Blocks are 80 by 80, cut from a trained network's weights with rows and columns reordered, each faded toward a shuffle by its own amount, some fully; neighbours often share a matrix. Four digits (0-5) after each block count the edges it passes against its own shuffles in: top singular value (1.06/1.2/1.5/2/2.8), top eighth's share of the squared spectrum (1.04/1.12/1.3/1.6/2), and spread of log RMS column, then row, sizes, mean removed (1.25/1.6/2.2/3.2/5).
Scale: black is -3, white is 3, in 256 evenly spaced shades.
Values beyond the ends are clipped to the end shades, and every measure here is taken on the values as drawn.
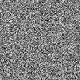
3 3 0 1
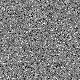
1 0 0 0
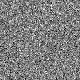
3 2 0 0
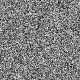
0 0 0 0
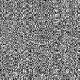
4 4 2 2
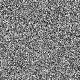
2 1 0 0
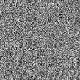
4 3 1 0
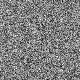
2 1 0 0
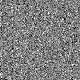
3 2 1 0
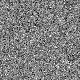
0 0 0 0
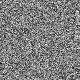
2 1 0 0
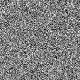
3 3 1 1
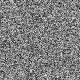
2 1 0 0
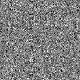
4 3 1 1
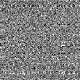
4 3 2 2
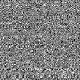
4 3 1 2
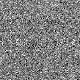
3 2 1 1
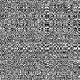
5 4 2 3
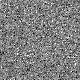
1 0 0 0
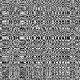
5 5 2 4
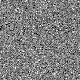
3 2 0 0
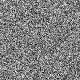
2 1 0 0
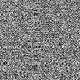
4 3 1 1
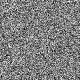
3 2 0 0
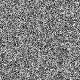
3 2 0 0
